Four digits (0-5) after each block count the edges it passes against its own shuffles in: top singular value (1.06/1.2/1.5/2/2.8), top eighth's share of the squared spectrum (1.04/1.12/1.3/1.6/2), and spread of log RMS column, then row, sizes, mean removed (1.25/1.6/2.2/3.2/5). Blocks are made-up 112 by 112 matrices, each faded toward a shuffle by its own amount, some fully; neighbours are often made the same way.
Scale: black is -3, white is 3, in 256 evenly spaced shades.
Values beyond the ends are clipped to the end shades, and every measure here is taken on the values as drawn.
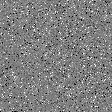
0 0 0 0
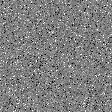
0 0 0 0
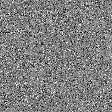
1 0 0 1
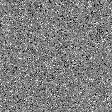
0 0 0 0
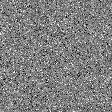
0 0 0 0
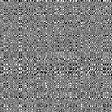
5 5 4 4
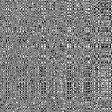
5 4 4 3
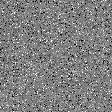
3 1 0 0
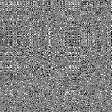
5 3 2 2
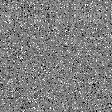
3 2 0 0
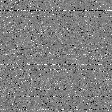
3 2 0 3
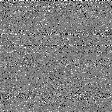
2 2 0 3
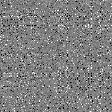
4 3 2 2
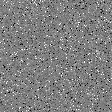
0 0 0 0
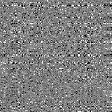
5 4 2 3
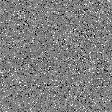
3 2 0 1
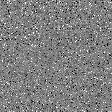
3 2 0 1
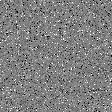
2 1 0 1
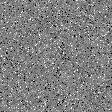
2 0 0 0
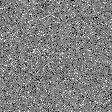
0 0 0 0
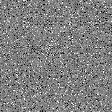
3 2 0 1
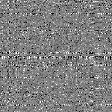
4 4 2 3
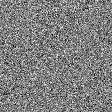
0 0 0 0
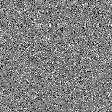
3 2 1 1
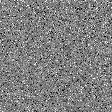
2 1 0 0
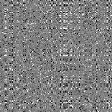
5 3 3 3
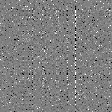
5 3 2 1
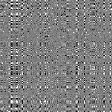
5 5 4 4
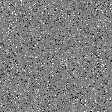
2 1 0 0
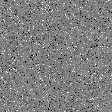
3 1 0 0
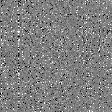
4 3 2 1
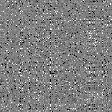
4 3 2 2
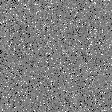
2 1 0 0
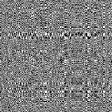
5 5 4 3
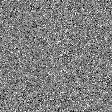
0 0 0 2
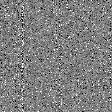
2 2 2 0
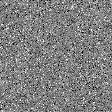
0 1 2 0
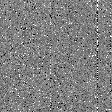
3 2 2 0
